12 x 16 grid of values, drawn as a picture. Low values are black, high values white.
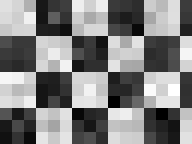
Mirror symmetry: none. Histogram: two levels. Grain: checkered. Average level on the scale: 50%.
